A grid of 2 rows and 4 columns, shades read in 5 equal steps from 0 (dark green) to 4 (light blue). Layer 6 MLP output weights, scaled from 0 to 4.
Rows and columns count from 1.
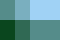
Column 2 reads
3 1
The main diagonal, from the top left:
2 1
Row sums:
13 5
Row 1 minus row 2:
2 2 2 2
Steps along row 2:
up up same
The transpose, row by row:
2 0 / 3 1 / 4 2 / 4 2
